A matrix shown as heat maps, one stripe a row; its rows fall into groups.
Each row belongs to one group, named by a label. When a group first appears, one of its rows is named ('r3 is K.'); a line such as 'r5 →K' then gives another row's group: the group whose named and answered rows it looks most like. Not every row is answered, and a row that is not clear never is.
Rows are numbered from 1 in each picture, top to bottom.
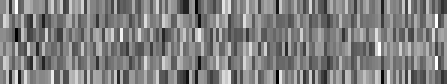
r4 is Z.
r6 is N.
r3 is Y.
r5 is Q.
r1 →N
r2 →Q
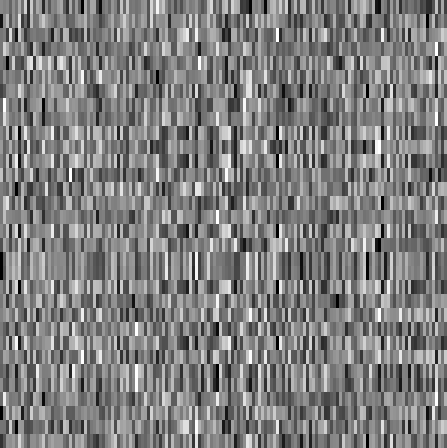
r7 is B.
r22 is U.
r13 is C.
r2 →B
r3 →Y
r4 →Q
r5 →U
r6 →Z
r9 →Q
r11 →Z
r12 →N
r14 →Y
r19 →B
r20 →B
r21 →N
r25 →N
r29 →Q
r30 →B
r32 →B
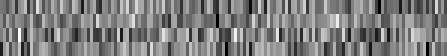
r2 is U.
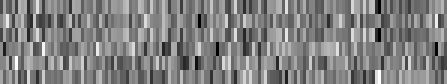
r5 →N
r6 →Z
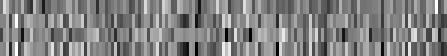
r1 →Q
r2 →N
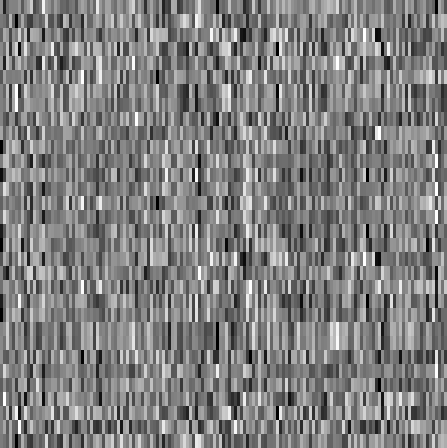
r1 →U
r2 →Y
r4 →N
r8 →N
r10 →Z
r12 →Q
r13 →B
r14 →Q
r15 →Z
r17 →B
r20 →U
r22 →B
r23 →B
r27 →Q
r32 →Y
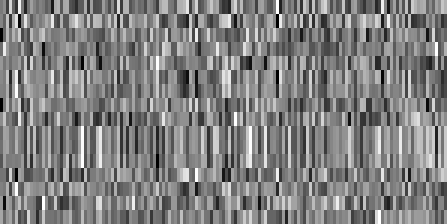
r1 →Y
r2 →N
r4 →Q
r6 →N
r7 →N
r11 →Z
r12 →Z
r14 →N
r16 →Z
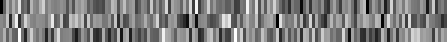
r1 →B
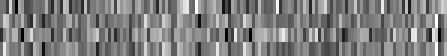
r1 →Y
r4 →Q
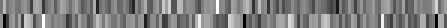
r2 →U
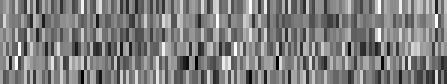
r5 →N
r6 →C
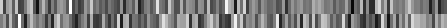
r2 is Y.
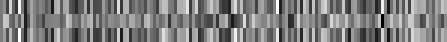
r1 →Y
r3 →Y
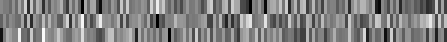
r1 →C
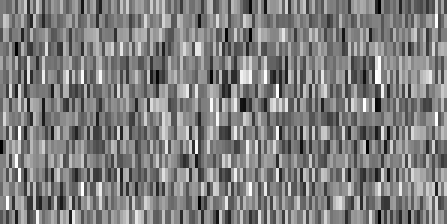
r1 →C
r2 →Q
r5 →Z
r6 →Z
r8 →C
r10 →Y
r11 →B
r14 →Z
